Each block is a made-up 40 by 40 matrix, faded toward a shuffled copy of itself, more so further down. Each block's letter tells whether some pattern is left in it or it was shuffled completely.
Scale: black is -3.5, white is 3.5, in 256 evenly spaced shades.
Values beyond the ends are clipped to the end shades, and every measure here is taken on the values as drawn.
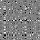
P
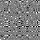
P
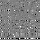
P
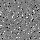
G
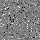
G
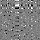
P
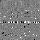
P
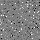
G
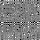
P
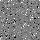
G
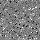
G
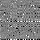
P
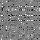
P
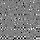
P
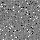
G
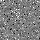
G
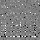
P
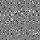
P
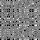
P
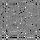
P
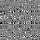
P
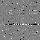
P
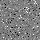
G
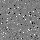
G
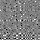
P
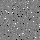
G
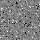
G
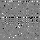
P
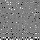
P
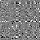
P
